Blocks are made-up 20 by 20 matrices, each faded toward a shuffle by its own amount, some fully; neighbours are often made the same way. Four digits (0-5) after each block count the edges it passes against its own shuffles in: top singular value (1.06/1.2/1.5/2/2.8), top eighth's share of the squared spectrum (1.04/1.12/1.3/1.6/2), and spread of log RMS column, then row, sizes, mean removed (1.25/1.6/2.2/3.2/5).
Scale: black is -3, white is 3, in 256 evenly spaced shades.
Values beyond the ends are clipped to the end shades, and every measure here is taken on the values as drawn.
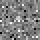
1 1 1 1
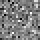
0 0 0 0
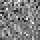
1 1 0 0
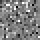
0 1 0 0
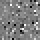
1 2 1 1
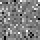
1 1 0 0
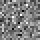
0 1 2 0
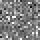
0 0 0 0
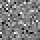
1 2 0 0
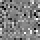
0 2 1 0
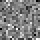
2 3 0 1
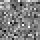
2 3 0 1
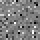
1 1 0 1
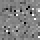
1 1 0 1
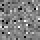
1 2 0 1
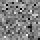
0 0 0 0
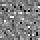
0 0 0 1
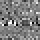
3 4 0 2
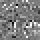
2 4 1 2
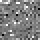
2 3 0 0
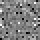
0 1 1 0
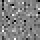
2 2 1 0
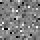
0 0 0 0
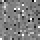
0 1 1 0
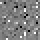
3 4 1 0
